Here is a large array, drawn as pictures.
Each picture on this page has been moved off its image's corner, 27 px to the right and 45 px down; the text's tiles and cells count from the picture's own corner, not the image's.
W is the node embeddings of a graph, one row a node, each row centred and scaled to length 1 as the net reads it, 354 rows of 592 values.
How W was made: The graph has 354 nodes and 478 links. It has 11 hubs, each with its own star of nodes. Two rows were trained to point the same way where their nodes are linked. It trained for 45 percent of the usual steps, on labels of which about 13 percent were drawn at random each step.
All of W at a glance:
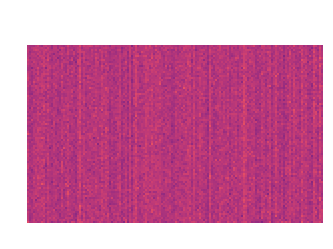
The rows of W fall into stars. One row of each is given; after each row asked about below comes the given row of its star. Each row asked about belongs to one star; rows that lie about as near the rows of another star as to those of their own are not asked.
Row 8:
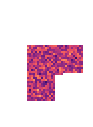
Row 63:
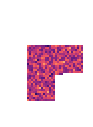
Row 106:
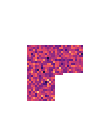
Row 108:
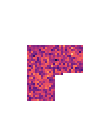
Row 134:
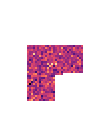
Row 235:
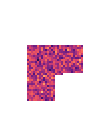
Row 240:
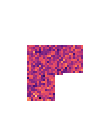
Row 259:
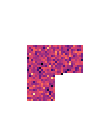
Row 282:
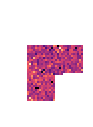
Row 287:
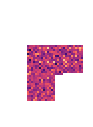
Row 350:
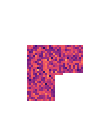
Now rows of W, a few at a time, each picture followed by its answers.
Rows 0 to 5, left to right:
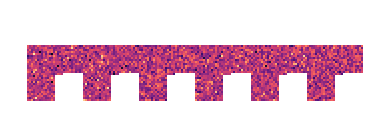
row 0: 134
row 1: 350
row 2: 235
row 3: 63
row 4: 8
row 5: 134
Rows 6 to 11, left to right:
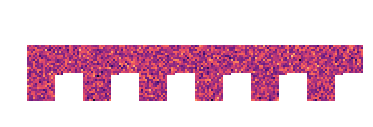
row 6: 350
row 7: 259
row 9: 287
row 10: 282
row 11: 134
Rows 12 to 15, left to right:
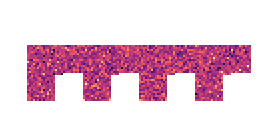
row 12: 8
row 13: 350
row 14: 282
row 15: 235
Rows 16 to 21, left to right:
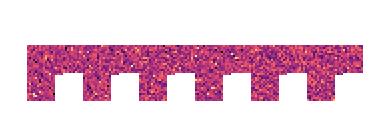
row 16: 350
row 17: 108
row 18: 282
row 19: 63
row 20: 259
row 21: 106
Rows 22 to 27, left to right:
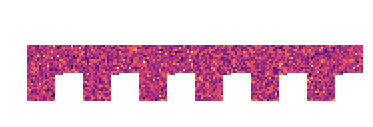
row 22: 134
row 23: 63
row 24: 235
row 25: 350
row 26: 282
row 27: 259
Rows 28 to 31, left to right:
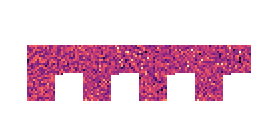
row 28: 240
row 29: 106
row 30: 108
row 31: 106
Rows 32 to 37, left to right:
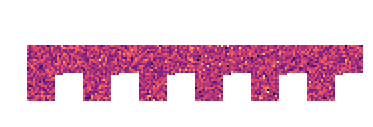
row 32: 63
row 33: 8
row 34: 240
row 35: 134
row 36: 259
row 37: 350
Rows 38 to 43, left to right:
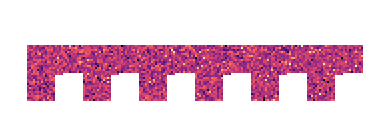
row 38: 134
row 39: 259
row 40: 287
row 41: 108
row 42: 235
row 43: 108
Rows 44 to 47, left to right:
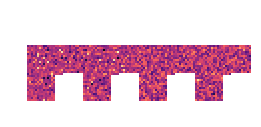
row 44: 287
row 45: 287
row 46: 235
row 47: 63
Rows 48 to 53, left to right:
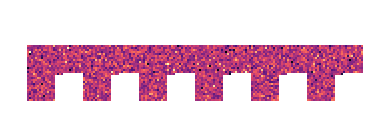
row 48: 108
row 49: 235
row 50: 282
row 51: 8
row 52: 108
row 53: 134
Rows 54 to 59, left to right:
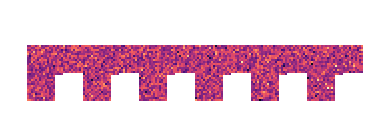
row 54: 63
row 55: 240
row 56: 350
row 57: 108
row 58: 134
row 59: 106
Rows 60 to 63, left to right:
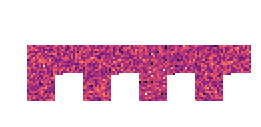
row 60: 240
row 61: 240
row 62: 259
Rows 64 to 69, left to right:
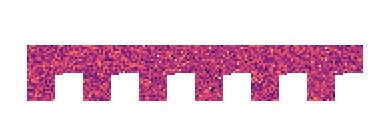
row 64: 108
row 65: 63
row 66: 287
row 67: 259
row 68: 106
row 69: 235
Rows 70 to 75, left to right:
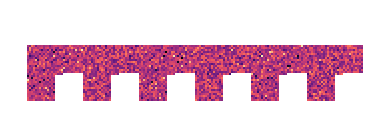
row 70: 63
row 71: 350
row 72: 63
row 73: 240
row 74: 287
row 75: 134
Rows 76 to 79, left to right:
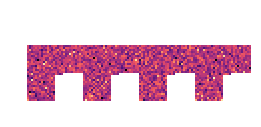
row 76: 63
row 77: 106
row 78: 240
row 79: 350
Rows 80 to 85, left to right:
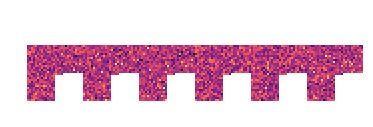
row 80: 282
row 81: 235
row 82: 106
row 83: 259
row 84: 259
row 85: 287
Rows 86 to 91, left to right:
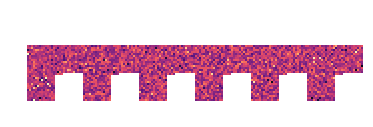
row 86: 350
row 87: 350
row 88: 108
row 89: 8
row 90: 108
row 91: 8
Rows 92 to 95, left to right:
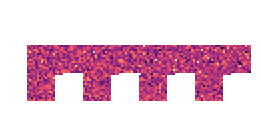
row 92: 235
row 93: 287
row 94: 287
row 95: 106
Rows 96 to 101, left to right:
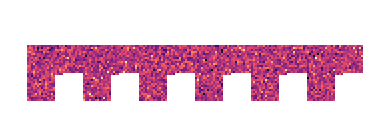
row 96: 282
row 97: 350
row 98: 235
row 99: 63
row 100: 287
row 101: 108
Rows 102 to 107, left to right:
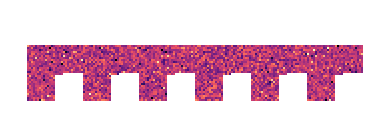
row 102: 235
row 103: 259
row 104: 350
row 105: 240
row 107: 282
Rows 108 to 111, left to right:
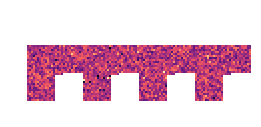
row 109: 259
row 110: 8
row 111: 287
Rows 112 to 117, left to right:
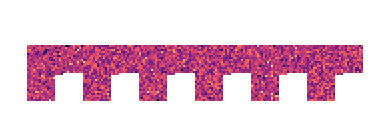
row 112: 8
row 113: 282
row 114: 282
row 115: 235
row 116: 134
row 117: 108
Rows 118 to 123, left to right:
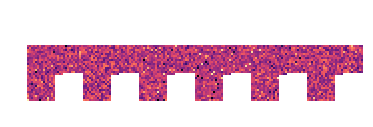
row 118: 350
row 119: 106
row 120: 282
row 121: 240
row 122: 108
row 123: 350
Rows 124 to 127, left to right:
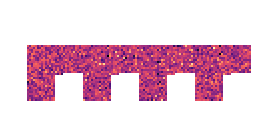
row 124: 350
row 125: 63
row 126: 8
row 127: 235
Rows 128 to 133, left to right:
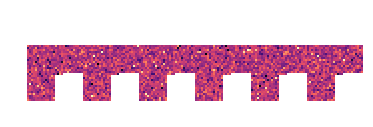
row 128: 350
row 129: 240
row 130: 350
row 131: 108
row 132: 259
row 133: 287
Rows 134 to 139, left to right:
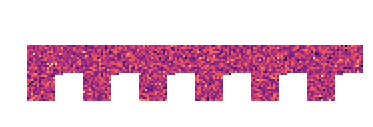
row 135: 108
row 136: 287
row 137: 235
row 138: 287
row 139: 8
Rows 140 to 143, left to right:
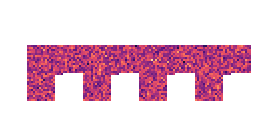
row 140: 287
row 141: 106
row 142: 108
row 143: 287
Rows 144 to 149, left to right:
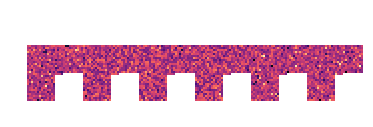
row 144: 8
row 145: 259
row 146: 350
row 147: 106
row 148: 134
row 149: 235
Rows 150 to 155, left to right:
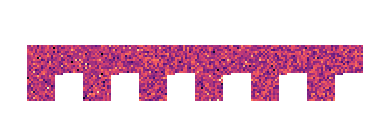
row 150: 106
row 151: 108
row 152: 259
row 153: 8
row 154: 108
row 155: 108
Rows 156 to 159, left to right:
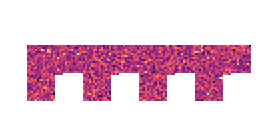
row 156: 282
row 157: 108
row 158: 282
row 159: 8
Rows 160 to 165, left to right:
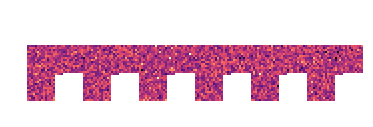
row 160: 287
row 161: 108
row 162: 282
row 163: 134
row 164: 134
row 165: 8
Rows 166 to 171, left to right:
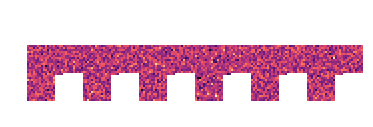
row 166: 108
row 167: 63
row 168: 108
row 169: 63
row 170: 8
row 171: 287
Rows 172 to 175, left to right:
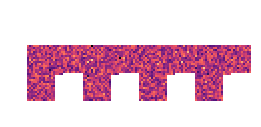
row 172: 108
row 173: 63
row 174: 350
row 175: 63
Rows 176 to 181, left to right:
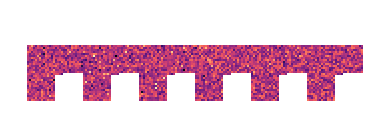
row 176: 287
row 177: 287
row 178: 63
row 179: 134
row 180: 134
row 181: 287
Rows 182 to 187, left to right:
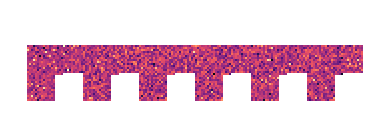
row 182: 240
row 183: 235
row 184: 259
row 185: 259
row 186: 235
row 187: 235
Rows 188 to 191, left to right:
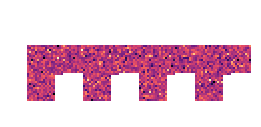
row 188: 282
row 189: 63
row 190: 134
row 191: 106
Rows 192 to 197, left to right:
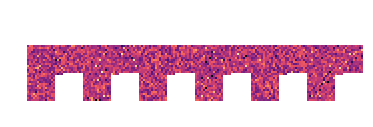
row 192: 287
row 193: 235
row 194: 350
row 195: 240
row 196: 63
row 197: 108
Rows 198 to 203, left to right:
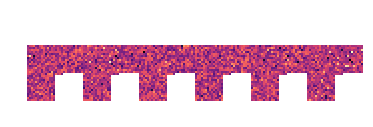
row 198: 108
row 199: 287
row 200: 106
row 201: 8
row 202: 287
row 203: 106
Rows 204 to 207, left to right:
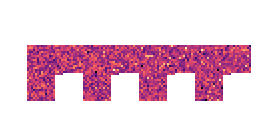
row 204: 63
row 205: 106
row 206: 134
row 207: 8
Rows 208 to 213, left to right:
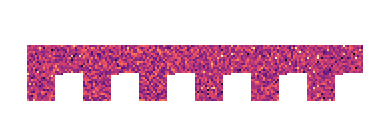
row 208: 287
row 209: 259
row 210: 106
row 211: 63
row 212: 134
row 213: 240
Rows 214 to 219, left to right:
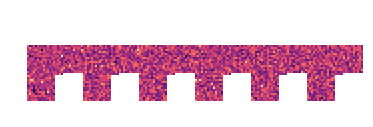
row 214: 63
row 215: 282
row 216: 282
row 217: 63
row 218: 282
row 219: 8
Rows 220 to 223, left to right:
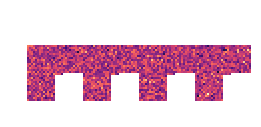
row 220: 259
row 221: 235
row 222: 134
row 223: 108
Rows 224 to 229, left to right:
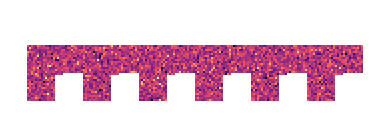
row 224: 134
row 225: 8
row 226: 350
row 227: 350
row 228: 350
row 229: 259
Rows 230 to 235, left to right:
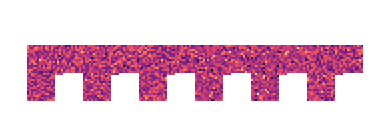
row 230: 259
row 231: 63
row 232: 240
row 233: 287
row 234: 259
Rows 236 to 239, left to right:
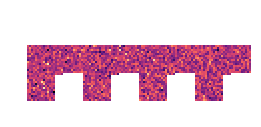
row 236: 63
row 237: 240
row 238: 287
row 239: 235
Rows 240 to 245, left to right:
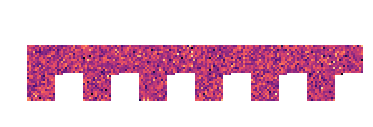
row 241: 259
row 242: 235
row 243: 240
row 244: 63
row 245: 259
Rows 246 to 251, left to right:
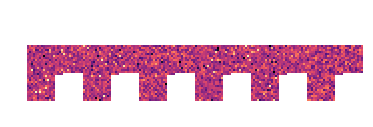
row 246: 282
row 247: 235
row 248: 63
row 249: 235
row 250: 8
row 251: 282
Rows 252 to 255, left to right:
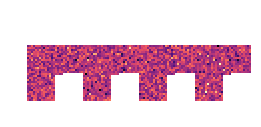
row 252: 287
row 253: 259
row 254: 282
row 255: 134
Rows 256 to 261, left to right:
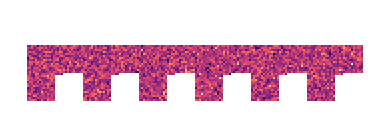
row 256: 287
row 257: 282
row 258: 63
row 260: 8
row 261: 8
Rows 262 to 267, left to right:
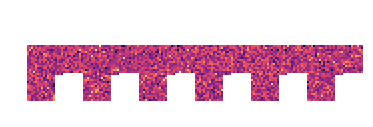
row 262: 350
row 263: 282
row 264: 8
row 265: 8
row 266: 63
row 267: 287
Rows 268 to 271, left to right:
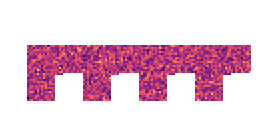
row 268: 108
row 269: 134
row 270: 287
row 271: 350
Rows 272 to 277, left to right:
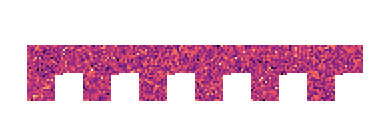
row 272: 240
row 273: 134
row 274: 134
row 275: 134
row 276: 350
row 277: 8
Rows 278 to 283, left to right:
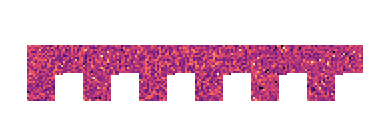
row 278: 106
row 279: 350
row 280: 134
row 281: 350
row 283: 63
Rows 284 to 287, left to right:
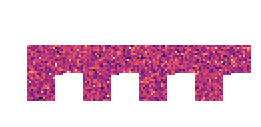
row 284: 8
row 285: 259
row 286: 63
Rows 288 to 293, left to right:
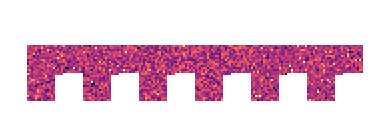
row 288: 259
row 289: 287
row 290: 350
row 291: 287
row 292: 240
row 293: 106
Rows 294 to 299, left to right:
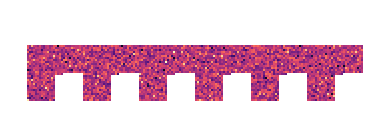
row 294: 63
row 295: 282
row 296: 287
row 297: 287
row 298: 282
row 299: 134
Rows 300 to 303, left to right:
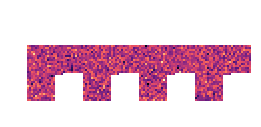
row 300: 134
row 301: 8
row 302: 240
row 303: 63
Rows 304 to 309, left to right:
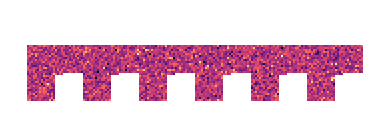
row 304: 240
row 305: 282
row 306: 108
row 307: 235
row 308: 134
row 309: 8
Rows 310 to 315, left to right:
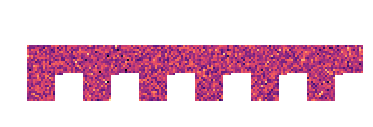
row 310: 108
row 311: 106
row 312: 63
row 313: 8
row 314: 235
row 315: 108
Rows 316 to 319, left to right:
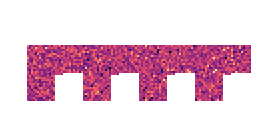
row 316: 8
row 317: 108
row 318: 8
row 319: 235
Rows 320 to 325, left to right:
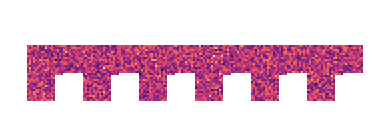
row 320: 259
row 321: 282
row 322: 134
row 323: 287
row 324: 350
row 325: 106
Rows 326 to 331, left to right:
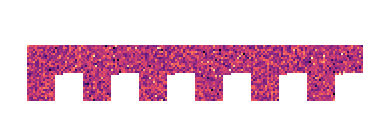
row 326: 240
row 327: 134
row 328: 235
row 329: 287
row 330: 108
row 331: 350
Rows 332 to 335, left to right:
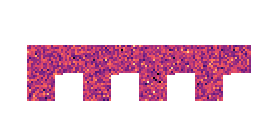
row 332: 259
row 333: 235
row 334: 108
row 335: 235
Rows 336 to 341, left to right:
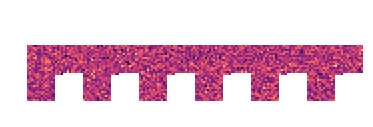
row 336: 259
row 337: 106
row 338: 282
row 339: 106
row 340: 287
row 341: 106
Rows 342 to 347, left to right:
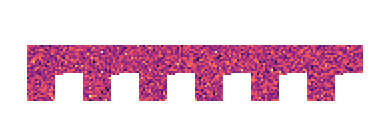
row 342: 240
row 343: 240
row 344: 106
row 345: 63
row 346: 235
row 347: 287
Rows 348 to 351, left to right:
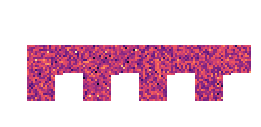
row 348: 63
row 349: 106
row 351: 8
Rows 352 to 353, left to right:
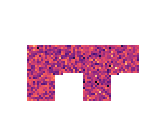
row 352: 282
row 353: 259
